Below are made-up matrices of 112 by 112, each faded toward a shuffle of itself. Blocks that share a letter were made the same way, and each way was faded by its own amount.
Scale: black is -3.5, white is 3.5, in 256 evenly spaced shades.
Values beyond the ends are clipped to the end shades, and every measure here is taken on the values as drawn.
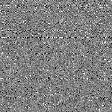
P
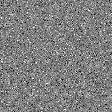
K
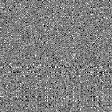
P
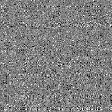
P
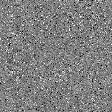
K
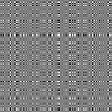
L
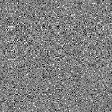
P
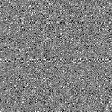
P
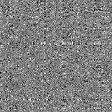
P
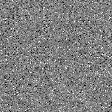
K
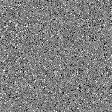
K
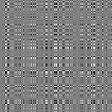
L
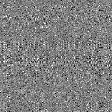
P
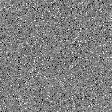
K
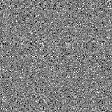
P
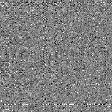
P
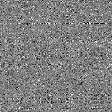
P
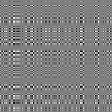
L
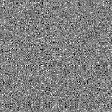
P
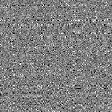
P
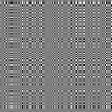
L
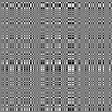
L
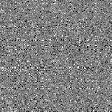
P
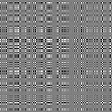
L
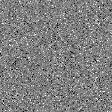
K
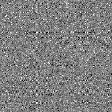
P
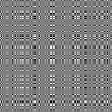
L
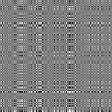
L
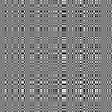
L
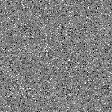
K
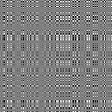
L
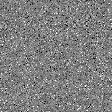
K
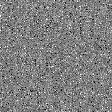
K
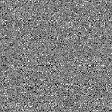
P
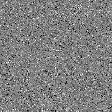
K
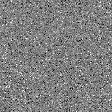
K
